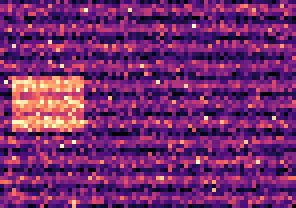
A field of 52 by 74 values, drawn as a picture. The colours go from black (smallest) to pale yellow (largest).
The middle left is the ninth with the highest average. Stripes running across repeat 11 times from top to bottom. No row or column stands out. An odd patch, higher than its surroundings, sits in the middle left.
